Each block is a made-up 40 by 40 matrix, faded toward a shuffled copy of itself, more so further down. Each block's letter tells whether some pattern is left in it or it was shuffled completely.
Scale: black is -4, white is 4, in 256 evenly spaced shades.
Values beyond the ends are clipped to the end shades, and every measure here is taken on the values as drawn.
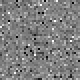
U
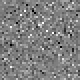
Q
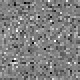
U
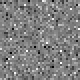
Q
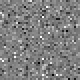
U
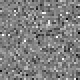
U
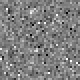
U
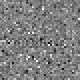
U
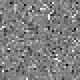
U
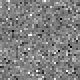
U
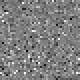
Q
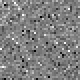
Q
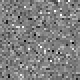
Q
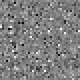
U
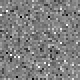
Q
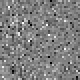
U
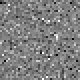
Q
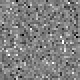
Q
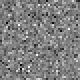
Q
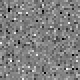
Q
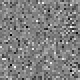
U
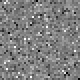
Q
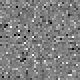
U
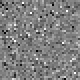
U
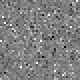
Q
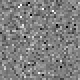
Q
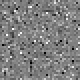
U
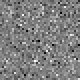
U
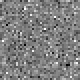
U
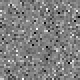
Q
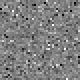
Q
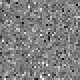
U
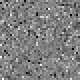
U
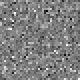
U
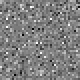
U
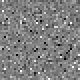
Q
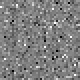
U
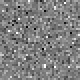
Q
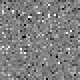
Q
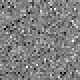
Q
